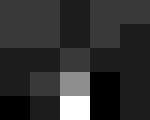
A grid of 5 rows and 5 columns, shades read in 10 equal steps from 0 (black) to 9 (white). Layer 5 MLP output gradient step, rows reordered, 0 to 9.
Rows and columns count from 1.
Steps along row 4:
up up down up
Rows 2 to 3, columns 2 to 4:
2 1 2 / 1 2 1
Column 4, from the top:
2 2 1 0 0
